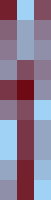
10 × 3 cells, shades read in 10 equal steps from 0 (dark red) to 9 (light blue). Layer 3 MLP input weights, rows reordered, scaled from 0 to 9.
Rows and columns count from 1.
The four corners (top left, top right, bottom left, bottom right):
1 3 6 9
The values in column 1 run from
1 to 9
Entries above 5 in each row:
1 1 2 1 1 1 2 2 2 2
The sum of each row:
13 16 18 14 8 17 18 18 16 16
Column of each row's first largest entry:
2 2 2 1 3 3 1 1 3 3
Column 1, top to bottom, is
1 4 5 6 2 5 9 9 7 6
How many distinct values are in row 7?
3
